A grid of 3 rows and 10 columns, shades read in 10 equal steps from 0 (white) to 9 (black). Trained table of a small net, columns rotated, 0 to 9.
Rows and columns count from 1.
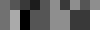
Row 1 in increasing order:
4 4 4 5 6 6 6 7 7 8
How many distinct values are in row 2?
7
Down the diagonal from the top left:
5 3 9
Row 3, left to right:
5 3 9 6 6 4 4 7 7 0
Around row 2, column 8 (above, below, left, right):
4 7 4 7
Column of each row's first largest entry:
4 3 3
